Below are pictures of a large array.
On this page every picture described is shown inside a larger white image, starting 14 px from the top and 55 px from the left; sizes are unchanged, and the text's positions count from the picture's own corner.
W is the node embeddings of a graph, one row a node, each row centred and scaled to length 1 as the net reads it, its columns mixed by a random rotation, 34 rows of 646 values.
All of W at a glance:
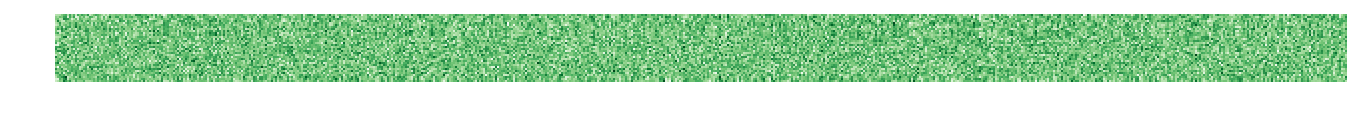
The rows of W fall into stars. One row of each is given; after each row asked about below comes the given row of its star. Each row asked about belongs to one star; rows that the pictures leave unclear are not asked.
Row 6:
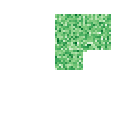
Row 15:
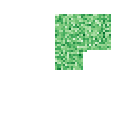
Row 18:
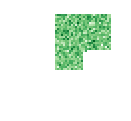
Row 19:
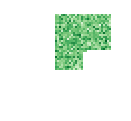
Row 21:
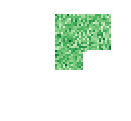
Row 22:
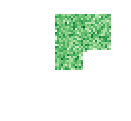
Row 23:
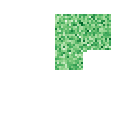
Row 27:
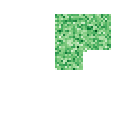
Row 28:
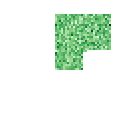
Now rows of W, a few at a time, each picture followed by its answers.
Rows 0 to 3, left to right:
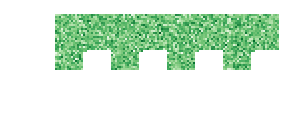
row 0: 19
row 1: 19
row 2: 23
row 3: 21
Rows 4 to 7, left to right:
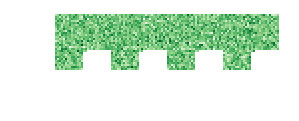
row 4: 22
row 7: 18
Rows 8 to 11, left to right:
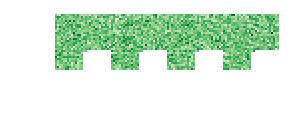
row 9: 21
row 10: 6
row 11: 19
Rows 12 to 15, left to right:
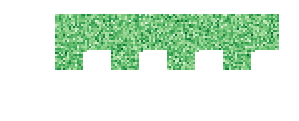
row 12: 15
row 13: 22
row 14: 27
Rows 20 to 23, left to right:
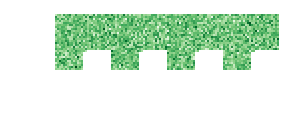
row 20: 22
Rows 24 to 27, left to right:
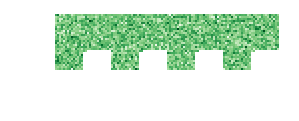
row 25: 6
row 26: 28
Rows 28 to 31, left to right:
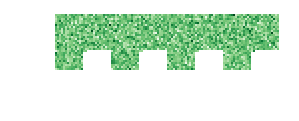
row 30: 6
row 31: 18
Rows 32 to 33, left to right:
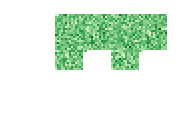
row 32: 28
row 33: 28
